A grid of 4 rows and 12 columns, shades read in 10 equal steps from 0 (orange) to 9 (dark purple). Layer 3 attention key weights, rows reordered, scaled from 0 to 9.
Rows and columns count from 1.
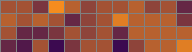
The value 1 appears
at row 2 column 8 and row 4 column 12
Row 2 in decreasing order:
7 6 5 4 4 4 3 3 3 3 3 1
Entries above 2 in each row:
11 11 12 11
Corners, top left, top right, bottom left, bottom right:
4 7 7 1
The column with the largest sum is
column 2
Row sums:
49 46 56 63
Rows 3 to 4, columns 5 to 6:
4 5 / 6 4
